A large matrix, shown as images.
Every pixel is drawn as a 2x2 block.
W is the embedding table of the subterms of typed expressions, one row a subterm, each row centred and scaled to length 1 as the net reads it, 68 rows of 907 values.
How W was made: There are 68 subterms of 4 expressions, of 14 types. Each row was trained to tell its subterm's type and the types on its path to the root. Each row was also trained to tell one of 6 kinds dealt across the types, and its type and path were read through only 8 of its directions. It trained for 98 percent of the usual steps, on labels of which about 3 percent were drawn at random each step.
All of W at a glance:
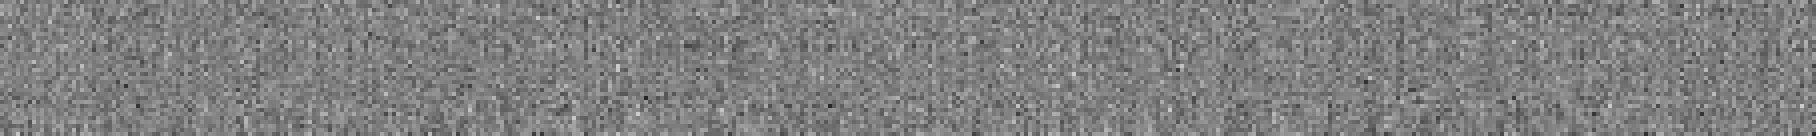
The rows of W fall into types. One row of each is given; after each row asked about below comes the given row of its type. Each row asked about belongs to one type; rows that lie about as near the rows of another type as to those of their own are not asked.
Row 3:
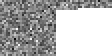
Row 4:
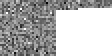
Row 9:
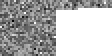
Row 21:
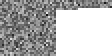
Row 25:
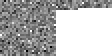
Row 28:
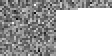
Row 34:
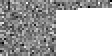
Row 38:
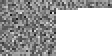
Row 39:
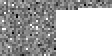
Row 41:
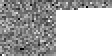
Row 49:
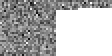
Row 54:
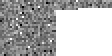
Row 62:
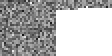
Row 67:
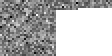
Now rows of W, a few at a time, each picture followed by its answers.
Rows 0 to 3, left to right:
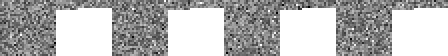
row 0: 38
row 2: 4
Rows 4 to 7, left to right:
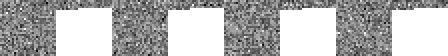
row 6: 4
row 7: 4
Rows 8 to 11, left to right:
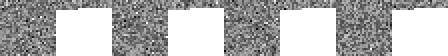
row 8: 25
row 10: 28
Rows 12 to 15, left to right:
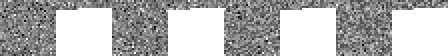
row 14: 25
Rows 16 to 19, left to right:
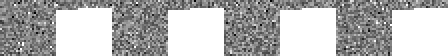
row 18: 38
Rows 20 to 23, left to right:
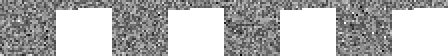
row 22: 25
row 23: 21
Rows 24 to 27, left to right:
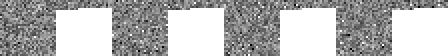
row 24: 25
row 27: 21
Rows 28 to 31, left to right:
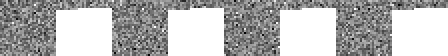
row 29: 21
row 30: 38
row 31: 34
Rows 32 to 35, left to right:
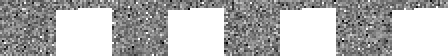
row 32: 28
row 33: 39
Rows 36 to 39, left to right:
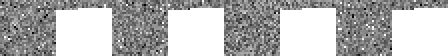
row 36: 54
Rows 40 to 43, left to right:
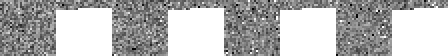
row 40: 21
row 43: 41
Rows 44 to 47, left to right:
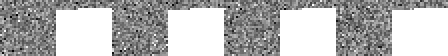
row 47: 3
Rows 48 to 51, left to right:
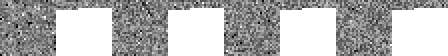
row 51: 67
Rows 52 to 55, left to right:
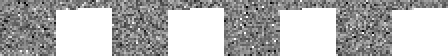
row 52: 3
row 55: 34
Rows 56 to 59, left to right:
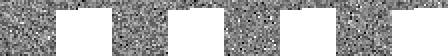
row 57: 38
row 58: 62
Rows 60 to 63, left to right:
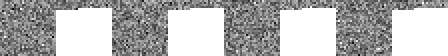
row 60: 67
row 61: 34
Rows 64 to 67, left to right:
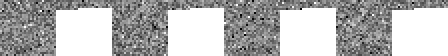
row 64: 41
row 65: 34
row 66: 67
